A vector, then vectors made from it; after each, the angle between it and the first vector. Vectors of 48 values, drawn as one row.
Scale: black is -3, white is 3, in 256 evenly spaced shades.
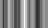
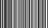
orthogonal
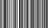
orthogonal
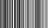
partly aligned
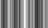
nearly parallel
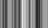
nearly parallel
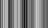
nearly opposite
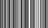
partly opposed
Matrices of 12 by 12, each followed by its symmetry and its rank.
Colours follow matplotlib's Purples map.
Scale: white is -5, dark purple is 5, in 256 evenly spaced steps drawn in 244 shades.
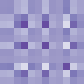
symmetric, rank one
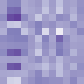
neither, rank two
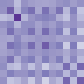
symmetric, rank two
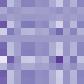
neither, rank one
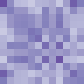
symmetric, rank two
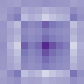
symmetric, rank one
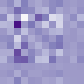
antisymmetric, rank two
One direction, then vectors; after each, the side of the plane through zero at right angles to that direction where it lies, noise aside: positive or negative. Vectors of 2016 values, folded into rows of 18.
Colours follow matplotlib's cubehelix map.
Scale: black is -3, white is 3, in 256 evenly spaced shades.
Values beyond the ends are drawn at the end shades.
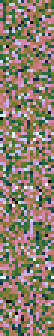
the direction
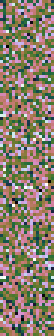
positive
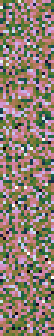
positive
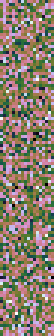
negative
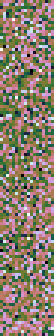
negative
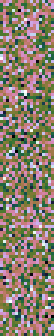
negative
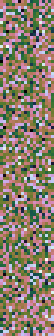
negative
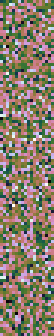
positive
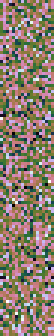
negative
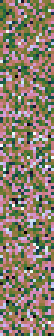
positive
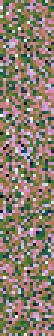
positive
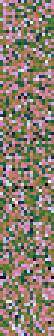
negative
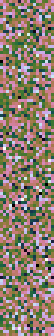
negative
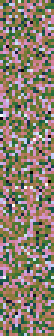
positive
